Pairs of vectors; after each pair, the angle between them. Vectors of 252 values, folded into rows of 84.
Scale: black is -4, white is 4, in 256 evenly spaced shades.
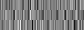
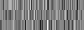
partly opposed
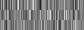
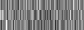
partly opposed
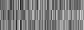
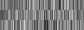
orthogonal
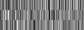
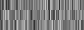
nearly parallel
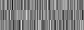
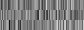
orthogonal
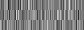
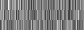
nearly opposite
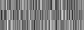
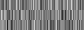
nearly opposite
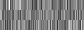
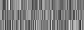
nearly parallel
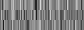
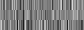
orthogonal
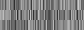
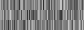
partly aligned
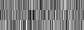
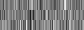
nearly parallel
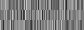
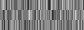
orthogonal
